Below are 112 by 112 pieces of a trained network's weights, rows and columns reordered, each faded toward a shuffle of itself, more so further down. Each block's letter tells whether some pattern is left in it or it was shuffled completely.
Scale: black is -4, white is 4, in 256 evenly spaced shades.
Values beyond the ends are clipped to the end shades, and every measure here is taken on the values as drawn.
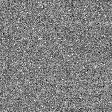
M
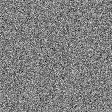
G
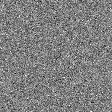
G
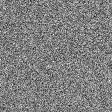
G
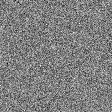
G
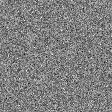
G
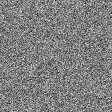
G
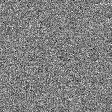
M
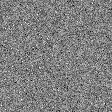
G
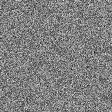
G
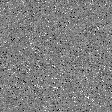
M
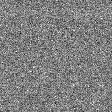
M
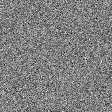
G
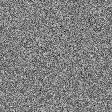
G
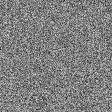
M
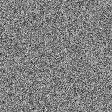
M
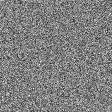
G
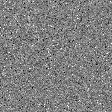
M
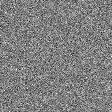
G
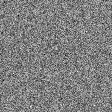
G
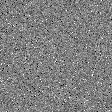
G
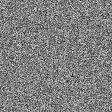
G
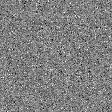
M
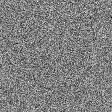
G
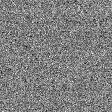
M
